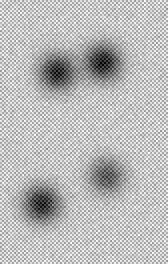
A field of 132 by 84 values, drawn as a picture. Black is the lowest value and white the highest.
The ninth with the lowest average is the top middle. No overall slope runs across the table. There are four dips. No single row or column stands out from its neighbours.
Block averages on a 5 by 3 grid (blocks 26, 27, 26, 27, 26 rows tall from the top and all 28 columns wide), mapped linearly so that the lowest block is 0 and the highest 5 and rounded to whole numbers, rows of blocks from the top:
5 4 5 / 3 0 4 / 5 5 5 / 2 3 4 / 4 5 5
